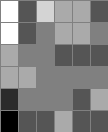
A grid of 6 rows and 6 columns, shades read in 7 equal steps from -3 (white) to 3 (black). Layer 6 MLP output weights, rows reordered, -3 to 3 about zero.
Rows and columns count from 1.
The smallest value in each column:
-3 -1 -2 -1 -1 -1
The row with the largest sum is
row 6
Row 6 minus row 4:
4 2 1 -1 1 1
